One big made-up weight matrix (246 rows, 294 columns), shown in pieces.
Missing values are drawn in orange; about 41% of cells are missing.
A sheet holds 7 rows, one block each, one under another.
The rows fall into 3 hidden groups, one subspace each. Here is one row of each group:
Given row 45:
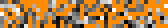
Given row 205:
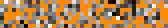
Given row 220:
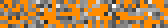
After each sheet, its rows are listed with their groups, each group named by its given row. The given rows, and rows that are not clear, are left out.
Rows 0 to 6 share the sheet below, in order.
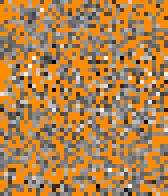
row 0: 45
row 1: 45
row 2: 220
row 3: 220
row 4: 45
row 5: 220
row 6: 45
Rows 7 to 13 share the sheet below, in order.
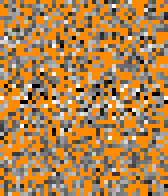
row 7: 45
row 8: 45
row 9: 45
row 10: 220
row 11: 45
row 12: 205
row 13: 220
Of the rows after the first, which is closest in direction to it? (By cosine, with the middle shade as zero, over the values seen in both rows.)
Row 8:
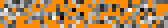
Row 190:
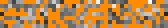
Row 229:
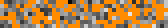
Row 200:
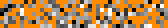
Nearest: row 190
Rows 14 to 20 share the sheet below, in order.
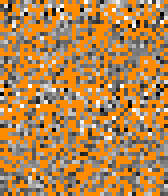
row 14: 45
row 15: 45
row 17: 220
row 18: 45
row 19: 45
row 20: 220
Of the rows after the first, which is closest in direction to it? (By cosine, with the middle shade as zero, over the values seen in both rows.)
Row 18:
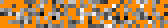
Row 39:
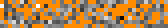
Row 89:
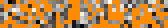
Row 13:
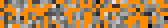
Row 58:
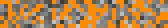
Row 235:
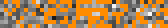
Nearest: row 235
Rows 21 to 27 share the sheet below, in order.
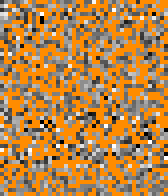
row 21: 45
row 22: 220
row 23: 205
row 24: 220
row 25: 220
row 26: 220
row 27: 205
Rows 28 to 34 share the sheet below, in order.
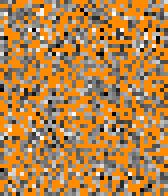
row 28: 45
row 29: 220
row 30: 220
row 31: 205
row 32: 205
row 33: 220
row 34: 205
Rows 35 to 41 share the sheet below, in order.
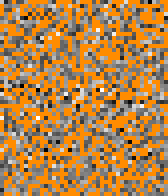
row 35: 220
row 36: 220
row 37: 220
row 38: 205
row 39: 205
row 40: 205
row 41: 205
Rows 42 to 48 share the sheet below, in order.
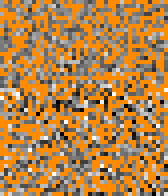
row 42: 220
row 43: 205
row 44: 205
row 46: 205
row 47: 220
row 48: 220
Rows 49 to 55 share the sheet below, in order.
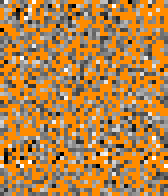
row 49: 220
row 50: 205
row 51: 205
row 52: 205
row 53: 205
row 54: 220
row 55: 45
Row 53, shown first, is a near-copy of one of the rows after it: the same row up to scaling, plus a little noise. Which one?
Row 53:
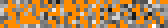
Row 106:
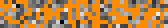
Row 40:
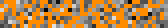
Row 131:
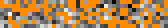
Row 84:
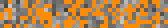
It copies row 40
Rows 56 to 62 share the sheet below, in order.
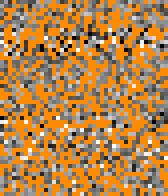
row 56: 205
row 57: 45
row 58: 45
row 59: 205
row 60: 45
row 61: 220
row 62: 45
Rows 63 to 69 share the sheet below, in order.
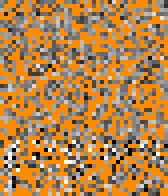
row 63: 45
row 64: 45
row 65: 220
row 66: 205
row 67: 45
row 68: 205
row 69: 205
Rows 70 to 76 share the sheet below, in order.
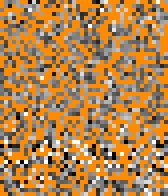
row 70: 220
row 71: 220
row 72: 45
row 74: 205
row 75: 205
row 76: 220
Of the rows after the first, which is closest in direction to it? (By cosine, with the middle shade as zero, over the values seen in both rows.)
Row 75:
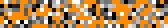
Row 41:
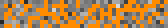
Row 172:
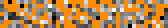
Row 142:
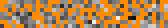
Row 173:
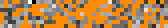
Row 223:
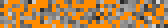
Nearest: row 173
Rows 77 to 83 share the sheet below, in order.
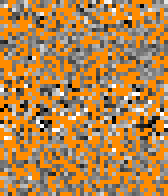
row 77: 45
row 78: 45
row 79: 220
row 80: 205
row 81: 220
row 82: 45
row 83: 220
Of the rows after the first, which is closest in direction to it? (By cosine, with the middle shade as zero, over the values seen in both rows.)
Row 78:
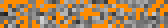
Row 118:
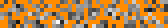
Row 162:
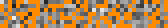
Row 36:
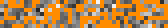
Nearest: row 36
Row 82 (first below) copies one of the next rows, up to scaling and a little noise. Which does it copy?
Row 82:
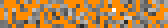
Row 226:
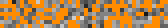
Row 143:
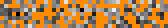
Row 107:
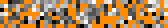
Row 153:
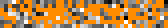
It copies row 107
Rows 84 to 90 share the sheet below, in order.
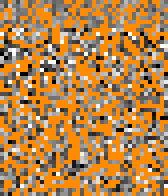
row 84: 205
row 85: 205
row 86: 220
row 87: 220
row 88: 205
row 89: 45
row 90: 220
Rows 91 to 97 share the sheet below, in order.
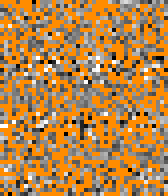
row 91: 220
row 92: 220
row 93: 220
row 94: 45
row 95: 45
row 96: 220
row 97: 220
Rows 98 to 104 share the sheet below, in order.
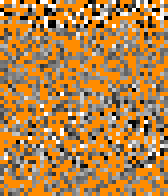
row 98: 220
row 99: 205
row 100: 45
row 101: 45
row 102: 45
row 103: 205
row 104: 220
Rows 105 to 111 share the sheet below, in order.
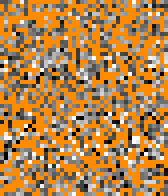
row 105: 205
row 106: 205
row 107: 45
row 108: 205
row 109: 220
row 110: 45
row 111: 45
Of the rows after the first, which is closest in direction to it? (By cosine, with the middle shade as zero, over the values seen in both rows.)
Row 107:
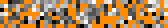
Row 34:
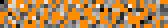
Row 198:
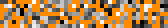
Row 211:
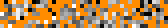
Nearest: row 198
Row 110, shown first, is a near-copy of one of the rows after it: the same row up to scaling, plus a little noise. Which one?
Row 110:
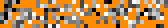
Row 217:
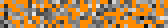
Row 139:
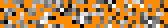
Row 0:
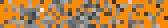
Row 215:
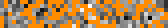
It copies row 217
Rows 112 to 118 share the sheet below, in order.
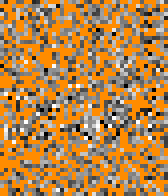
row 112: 220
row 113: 220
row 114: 205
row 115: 205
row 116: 220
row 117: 45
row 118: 205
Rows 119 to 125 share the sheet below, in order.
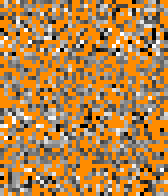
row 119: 205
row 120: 205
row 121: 205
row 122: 220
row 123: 45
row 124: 45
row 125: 220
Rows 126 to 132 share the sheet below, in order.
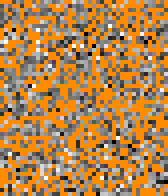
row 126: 45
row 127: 45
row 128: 220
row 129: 220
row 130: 205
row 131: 205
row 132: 205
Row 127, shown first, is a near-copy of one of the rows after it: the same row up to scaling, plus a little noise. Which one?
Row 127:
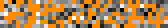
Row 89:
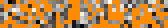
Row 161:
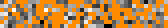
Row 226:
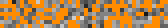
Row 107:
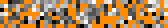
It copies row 226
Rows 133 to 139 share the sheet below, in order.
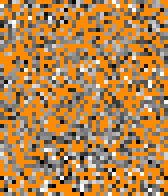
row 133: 205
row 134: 220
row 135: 45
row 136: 220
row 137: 205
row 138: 45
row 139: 45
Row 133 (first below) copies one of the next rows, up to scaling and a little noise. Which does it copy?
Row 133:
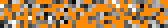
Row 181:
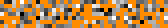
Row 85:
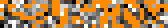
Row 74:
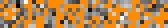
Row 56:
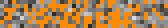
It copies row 85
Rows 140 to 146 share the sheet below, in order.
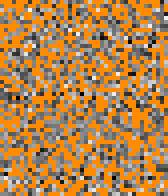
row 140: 220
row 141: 205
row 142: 205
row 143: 45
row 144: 220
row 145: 45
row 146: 45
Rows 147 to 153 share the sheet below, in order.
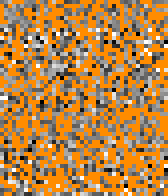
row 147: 45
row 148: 220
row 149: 205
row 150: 45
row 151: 45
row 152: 220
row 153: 45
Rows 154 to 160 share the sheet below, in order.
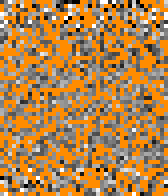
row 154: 45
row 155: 205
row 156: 45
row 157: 220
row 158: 205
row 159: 205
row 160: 220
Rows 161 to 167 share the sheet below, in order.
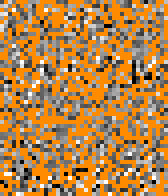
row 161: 45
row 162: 205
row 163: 205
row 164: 220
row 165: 220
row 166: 205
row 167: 220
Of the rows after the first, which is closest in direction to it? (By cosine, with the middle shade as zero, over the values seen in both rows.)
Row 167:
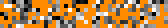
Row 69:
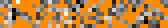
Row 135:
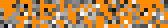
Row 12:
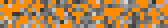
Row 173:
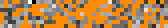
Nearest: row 12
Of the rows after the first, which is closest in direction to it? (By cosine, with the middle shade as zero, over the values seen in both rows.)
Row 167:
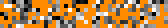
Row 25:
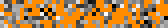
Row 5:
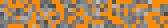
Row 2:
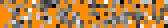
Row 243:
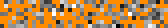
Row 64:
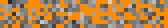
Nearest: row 5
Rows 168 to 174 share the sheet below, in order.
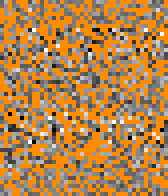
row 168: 220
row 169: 220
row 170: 205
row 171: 45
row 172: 45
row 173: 220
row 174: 205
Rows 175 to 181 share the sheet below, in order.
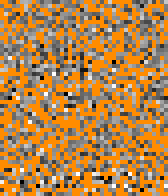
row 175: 45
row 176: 45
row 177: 45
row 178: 205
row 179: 220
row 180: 45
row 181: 205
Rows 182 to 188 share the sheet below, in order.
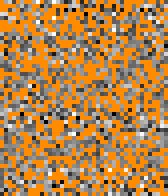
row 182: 45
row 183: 220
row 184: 220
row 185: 220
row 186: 205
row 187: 220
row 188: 45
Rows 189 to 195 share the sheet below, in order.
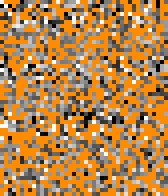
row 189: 205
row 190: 220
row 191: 220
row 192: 45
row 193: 45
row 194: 220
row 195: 205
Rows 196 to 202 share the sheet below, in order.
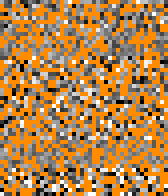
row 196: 45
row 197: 220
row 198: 205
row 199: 45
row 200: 205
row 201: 205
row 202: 45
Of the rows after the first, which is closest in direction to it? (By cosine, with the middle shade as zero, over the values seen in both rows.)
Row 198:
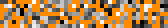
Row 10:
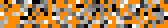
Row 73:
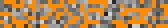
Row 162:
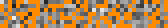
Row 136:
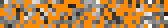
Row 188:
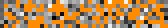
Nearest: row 188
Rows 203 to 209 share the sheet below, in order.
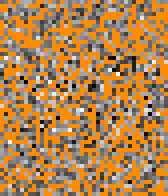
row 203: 45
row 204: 205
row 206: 45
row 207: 220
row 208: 45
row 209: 205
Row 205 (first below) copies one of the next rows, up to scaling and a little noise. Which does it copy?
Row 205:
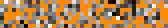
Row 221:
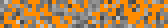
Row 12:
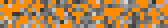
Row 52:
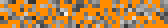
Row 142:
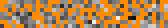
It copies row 221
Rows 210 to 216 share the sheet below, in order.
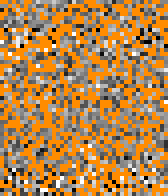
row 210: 45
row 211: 220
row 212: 205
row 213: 220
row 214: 45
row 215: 45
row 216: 45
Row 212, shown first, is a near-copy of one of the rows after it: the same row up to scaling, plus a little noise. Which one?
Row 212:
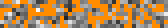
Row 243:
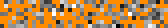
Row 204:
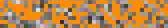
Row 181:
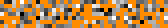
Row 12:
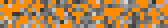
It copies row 204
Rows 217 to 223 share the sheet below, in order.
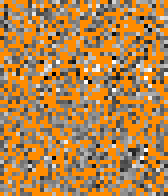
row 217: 45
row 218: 220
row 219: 220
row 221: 205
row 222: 45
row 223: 220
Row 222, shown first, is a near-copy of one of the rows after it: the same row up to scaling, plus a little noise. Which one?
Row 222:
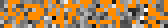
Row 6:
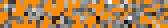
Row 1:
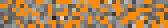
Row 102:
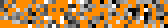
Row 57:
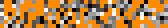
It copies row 102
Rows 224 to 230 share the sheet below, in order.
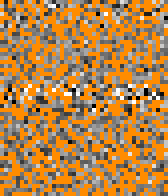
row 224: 220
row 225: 45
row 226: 45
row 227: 205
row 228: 45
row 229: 205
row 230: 220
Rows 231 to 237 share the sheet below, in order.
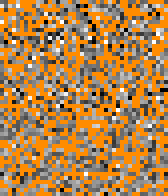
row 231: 205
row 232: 45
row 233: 220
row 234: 205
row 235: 220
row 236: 205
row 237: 205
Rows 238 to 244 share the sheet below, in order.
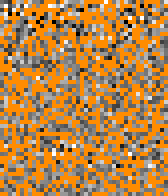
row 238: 45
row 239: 205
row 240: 45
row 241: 220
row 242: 45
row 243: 205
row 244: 205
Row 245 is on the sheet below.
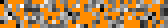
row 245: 205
